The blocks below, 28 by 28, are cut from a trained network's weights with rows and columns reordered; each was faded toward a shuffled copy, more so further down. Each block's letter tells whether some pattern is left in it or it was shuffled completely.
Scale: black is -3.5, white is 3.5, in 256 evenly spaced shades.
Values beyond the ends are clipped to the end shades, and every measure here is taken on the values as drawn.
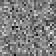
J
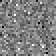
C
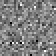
J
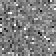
C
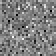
C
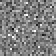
C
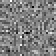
J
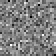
C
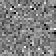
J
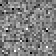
J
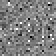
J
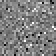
C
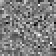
J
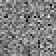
J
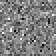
C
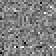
J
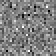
J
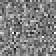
J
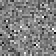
C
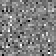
J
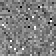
C
